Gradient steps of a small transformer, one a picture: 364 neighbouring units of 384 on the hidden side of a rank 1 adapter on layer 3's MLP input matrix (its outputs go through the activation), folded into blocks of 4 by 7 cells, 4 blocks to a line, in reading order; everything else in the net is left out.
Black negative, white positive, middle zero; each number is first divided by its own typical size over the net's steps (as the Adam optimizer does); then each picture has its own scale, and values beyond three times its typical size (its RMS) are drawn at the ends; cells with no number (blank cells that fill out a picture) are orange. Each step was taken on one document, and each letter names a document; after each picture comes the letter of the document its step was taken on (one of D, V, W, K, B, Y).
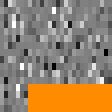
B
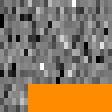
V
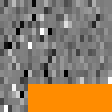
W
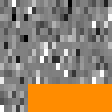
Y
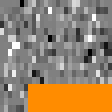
V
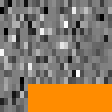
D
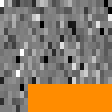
D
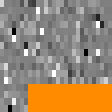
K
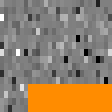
K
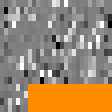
B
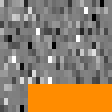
W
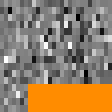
Y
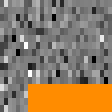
K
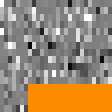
V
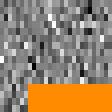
Y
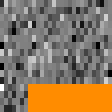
Y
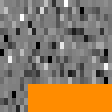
K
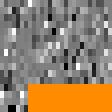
D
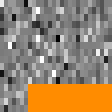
W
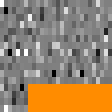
K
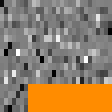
W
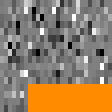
V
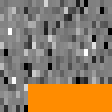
Y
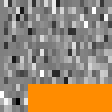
B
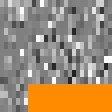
B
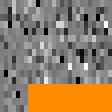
Y
